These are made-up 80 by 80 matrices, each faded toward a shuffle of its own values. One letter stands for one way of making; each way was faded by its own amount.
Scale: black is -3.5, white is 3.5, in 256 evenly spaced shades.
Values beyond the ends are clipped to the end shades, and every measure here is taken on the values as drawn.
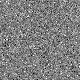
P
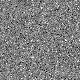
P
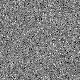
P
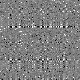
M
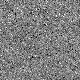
P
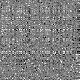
M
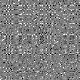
M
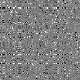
M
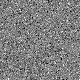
P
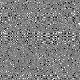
M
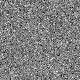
P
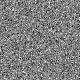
P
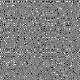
M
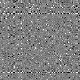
M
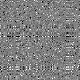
M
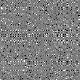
M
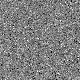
P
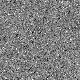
P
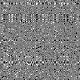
M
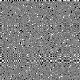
M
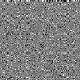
M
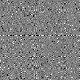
M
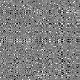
M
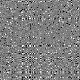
M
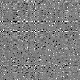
M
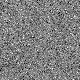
P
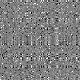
M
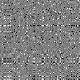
M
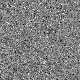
P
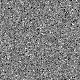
P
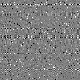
M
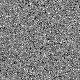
P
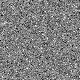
P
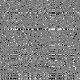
M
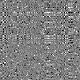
M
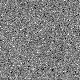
P
